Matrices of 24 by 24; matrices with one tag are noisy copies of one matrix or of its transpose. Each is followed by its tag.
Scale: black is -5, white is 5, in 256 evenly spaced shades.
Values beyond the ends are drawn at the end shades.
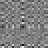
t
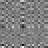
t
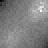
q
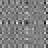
t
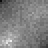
q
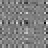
t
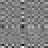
t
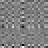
t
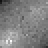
q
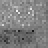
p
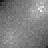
q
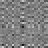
t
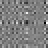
t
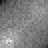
q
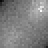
q
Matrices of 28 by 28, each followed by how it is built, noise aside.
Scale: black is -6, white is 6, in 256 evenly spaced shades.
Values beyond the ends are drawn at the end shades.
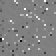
sparse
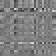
low rank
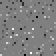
sparse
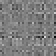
low rank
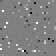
sparse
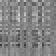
low rank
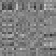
low rank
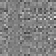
low rank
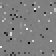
sparse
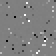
sparse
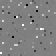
sparse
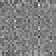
low rank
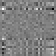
low rank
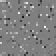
sparse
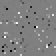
sparse
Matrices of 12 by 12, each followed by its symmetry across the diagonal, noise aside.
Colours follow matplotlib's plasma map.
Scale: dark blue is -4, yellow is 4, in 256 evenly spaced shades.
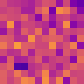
neither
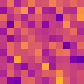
antisymmetric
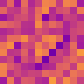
symmetric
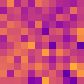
antisymmetric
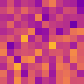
neither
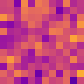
antisymmetric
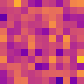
antisymmetric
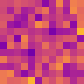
symmetric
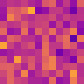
neither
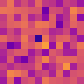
symmetric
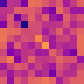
symmetric
